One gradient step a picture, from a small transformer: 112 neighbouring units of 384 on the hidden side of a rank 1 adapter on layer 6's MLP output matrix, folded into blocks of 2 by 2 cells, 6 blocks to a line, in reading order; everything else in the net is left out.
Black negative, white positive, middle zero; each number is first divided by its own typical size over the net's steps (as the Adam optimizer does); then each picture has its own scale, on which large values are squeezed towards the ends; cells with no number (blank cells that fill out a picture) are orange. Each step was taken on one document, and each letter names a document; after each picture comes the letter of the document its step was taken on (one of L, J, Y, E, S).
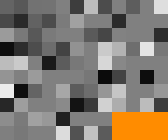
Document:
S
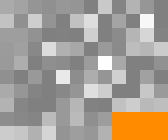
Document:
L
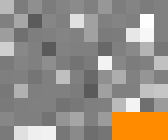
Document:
L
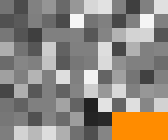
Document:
S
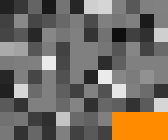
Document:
S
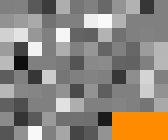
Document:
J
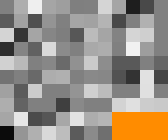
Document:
J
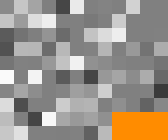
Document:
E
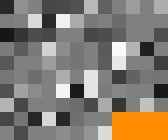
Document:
S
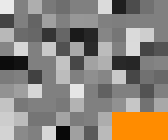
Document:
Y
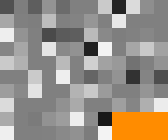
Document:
Y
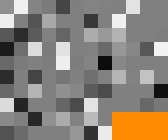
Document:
E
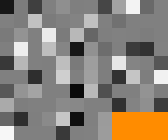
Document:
Y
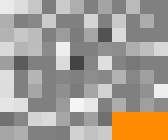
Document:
E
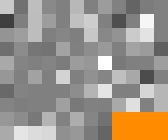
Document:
L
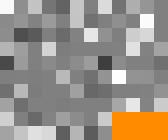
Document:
L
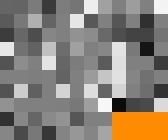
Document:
S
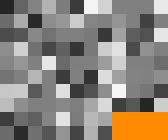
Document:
S
